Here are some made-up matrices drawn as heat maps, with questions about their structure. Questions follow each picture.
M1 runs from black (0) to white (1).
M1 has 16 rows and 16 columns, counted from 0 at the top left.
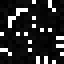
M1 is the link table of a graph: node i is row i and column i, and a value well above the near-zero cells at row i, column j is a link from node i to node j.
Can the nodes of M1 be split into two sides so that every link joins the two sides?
yes
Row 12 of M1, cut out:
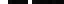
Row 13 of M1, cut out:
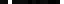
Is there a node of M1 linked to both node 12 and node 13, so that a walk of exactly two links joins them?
no
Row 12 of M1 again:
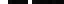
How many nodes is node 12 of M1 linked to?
3
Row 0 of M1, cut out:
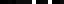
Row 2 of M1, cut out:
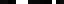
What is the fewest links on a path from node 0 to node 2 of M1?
3
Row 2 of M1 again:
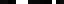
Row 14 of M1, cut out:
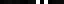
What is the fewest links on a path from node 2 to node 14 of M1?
4
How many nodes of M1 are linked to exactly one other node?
4
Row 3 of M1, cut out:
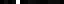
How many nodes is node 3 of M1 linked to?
1
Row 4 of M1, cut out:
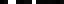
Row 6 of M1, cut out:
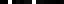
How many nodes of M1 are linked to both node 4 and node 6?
2
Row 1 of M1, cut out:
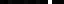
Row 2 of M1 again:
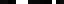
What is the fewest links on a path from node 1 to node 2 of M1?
5
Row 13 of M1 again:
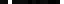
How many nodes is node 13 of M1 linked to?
2
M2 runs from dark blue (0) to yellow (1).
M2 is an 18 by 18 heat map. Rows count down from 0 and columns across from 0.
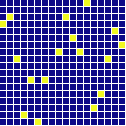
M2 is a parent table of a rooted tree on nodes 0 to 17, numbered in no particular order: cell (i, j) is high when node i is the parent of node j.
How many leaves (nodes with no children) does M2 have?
5
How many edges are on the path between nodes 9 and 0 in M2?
8
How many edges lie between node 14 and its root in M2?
4
